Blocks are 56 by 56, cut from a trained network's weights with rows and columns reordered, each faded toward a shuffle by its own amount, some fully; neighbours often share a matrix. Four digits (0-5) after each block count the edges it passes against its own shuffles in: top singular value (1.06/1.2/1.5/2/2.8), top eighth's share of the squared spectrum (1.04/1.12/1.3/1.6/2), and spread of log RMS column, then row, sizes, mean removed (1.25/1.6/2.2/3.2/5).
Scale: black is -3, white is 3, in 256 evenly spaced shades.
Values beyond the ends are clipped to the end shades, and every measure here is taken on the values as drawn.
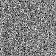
2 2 0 0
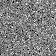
0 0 0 0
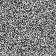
0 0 0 0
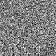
3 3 0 0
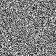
1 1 0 0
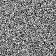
0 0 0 0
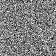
0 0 0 0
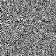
3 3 1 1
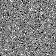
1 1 0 0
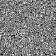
3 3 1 1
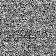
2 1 0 0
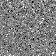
1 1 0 0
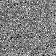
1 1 0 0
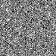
2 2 1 0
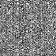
3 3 1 2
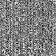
3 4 2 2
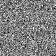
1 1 0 0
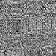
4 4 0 1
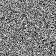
2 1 0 0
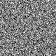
1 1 0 0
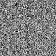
3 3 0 1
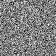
0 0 0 0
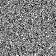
1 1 0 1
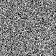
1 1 0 0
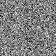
1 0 0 0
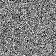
0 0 0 0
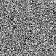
3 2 1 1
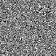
3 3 0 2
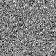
3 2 0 0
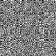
4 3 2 2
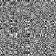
4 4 2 2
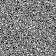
0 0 0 0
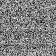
1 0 0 0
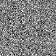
3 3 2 2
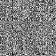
3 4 2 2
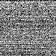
3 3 0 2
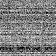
4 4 1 3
